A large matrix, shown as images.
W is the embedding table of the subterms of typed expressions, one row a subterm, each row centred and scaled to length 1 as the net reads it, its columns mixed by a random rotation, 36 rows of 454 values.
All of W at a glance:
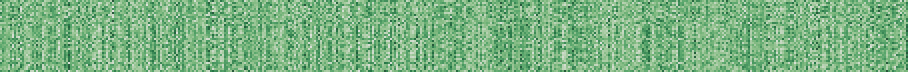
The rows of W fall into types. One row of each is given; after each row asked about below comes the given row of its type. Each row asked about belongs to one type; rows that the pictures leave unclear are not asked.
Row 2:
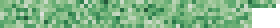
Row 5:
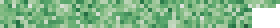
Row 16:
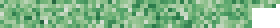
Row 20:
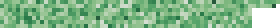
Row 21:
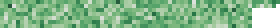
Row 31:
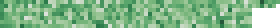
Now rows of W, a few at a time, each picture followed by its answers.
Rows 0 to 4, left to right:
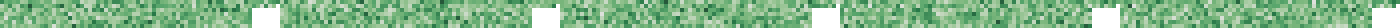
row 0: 21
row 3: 5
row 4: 21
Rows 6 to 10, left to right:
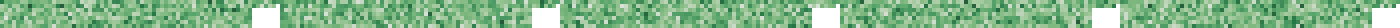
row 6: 21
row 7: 31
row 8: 5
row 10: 21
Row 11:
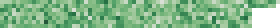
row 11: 2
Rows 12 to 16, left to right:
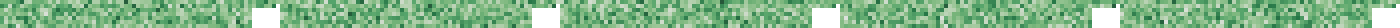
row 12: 20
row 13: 2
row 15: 20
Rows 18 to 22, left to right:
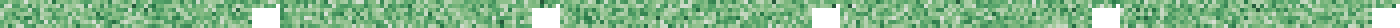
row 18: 16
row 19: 31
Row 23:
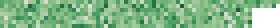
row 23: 20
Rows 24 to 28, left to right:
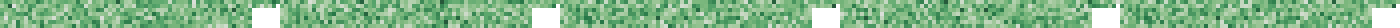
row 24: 21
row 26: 20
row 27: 2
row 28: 20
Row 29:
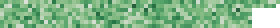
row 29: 16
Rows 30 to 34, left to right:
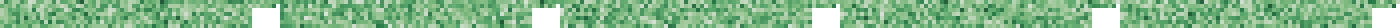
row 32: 20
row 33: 2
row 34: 2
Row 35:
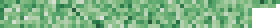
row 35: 31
